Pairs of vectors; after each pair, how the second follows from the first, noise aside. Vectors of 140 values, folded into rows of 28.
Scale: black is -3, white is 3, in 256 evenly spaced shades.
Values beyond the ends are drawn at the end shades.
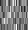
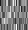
copied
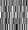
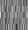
shrunk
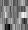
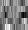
negated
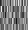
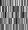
copied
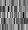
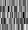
copied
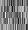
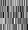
wrapped around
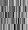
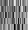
copied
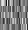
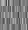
shrunk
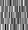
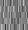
shrunk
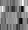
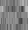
shrunk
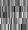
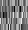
copied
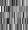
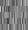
shrunk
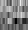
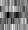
wrapped around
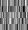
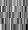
wrapped around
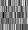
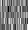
wrapped around
